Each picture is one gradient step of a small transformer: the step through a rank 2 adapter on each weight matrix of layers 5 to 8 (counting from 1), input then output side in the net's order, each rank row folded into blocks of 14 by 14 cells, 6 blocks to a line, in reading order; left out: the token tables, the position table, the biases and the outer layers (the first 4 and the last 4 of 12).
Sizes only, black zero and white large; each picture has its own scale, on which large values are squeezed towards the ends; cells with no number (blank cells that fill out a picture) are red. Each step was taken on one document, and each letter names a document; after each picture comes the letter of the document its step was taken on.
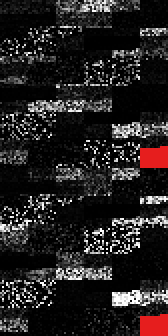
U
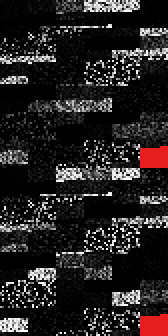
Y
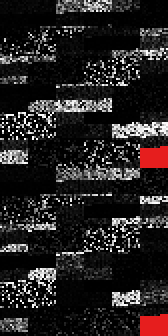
Y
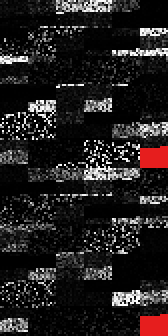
Y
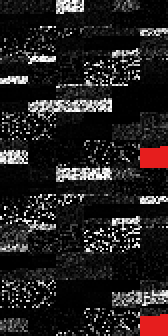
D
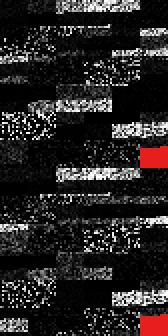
D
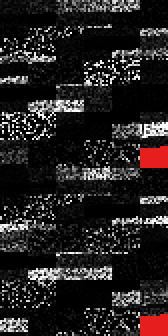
D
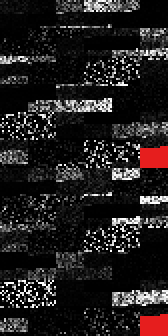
Y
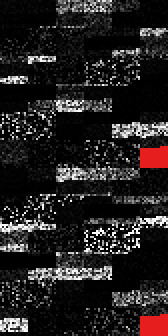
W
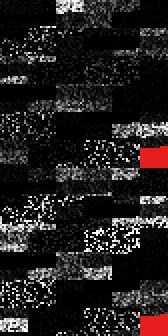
W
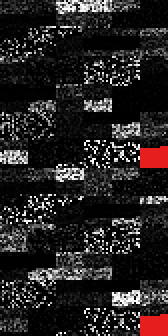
W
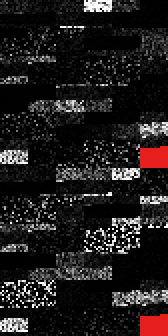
Y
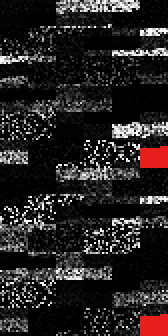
U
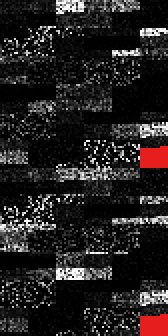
U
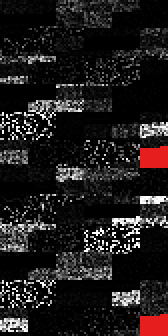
W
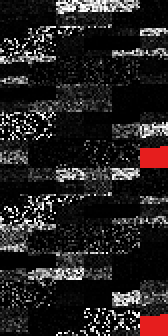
U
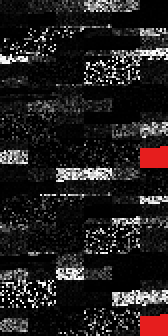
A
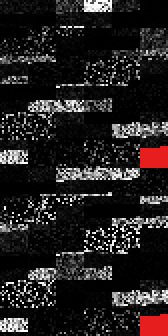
Y
